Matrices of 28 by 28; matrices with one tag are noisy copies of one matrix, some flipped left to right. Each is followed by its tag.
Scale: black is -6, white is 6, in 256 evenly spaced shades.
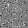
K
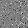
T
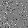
T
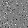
T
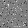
K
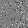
T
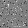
K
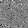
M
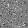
K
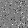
T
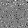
M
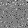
M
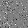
T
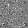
K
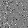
T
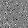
T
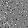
T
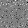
M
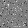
K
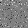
M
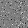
T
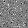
K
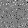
M
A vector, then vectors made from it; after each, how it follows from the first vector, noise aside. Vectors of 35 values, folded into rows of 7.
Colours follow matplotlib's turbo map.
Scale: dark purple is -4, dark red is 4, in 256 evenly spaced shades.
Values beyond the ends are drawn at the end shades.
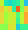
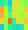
reversed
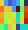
scaled up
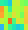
reversed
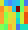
scaled up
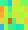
reversed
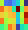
scaled up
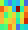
scaled up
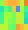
negated
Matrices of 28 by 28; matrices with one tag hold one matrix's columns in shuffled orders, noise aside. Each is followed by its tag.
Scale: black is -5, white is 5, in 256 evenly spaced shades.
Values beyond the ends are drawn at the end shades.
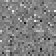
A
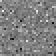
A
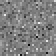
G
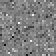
G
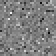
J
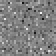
J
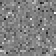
J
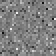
J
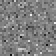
G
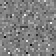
G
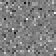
J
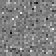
J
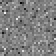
J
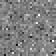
G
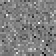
G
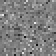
G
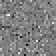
G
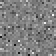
G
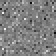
J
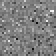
A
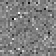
J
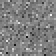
G
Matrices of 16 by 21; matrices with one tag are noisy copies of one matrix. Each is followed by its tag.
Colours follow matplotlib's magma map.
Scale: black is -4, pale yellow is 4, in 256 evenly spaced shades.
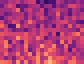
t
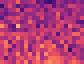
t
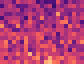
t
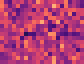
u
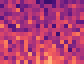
t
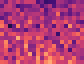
t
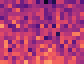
t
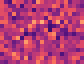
u
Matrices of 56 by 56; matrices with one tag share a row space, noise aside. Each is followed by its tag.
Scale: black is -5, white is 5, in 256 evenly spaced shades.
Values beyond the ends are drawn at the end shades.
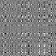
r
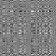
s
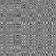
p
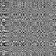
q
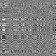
q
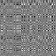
p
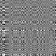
q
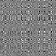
r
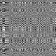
q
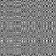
p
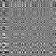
q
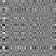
q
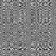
s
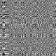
q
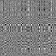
r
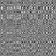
p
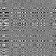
q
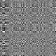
q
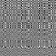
r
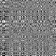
q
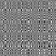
r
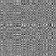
p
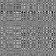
p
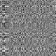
q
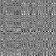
p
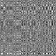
p
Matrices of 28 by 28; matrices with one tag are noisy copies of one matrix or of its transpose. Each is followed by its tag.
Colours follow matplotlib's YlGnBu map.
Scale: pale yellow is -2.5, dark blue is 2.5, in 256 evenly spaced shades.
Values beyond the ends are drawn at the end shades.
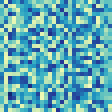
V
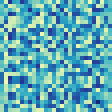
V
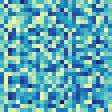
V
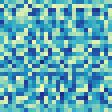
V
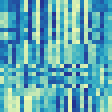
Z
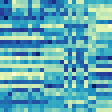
Z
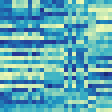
Z
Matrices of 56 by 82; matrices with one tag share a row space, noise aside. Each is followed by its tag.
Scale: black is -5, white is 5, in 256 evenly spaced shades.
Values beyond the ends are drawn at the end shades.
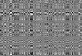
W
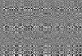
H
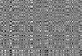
W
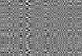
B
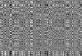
W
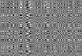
B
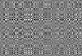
H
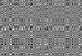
W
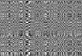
B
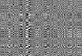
B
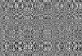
H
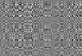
H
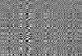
B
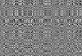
H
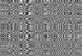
B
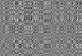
H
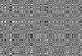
W
